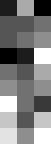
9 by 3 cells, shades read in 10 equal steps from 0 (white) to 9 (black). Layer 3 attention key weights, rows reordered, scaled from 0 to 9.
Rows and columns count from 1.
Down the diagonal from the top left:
8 6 4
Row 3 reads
6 5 4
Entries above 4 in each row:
2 3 2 2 2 1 2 1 0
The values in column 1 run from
0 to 9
